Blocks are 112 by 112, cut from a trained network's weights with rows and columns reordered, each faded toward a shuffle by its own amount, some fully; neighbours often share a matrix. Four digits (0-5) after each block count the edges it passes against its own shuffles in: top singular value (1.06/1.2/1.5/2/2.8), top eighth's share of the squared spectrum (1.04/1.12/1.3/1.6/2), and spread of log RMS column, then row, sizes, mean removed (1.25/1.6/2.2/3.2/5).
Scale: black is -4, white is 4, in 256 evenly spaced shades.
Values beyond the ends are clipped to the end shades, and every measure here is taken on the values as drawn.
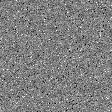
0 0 0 0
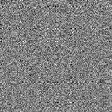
4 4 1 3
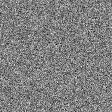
0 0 0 0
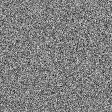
2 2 0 0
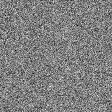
0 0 0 0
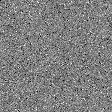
1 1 0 0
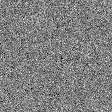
0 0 0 0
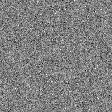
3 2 0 1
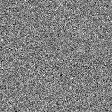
3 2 0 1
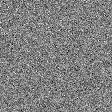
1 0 0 0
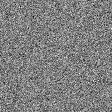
0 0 0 0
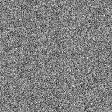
2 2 0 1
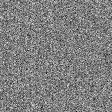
2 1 0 0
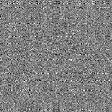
4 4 0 3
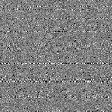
4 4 0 3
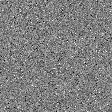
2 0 0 0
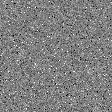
1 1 0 0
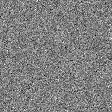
2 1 0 1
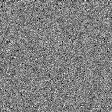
3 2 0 1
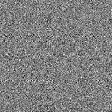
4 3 1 2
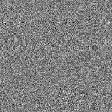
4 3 1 2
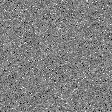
1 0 0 0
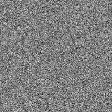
3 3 0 1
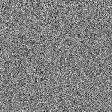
3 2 0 1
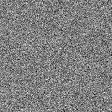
2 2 0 1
